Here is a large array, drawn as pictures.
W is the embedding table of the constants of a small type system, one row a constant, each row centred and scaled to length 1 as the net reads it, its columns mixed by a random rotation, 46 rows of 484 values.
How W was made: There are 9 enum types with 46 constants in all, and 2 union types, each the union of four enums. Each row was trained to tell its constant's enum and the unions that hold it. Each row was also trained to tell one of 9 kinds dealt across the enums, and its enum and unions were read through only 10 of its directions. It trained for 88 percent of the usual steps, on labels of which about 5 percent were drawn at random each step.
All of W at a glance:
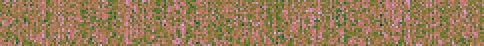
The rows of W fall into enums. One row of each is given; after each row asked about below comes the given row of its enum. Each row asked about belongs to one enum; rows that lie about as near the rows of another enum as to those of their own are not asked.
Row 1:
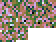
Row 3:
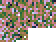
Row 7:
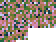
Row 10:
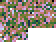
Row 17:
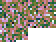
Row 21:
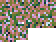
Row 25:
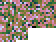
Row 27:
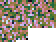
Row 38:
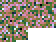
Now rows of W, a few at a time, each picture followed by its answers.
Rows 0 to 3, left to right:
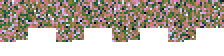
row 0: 17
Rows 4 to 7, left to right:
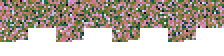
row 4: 10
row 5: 17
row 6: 1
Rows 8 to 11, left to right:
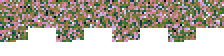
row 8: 38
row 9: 10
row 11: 21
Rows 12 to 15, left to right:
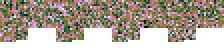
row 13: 1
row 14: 25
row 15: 7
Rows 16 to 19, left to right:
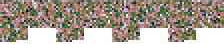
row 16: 1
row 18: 17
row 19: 3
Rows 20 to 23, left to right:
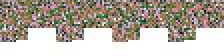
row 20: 17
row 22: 27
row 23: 38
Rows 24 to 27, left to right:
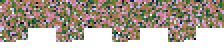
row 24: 10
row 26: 10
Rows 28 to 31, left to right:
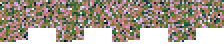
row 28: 27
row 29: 3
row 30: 25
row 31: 3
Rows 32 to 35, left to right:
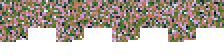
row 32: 21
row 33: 1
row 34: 1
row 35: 25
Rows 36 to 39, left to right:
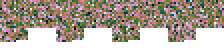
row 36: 3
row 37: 10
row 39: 27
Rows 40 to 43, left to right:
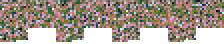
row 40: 38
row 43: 27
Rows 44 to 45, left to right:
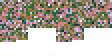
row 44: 38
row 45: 21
